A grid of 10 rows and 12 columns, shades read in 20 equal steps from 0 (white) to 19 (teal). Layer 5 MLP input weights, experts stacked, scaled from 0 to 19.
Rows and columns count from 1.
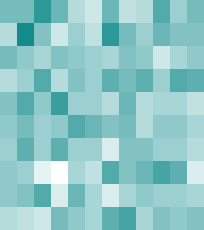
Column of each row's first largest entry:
3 2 1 3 4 5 2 10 3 8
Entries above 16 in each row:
1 2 0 0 0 0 0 0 0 0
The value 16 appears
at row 5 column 4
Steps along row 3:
down down up down down down up down down up up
